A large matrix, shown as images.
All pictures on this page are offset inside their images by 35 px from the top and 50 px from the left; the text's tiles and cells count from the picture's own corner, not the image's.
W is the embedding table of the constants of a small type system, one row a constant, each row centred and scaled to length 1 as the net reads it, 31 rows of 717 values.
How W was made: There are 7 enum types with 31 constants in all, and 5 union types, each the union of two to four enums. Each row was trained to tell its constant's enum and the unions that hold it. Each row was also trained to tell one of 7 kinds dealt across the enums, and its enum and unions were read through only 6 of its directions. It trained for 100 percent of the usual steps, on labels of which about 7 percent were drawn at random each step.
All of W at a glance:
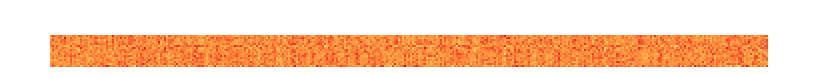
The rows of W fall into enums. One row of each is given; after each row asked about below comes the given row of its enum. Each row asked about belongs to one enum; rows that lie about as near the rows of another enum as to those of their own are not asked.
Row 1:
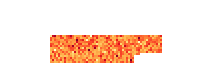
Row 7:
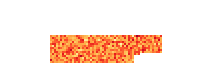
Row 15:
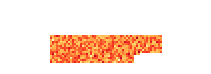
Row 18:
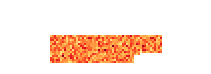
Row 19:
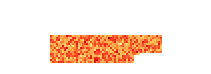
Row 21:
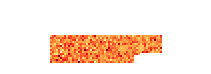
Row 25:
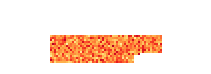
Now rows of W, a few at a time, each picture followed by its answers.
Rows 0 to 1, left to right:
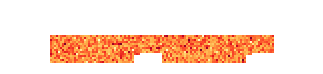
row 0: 7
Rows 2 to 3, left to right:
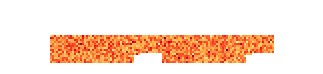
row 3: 15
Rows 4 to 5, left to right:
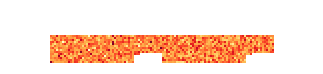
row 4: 7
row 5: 25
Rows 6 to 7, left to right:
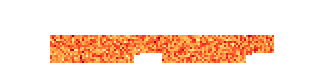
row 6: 1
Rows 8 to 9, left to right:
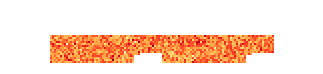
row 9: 1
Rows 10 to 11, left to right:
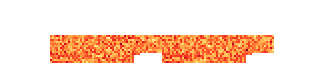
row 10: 19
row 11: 19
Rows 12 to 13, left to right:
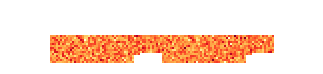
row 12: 7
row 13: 7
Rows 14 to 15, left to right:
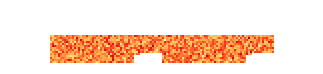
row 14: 25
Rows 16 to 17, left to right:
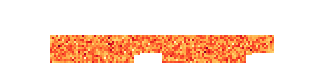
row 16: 25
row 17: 19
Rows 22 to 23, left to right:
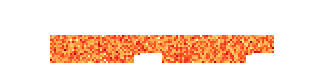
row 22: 19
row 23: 15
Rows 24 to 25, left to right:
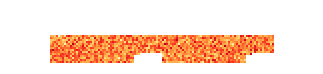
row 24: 15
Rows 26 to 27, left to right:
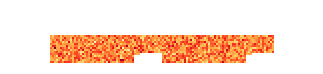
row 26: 19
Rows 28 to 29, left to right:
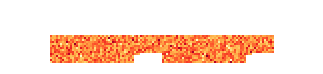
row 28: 7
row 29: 15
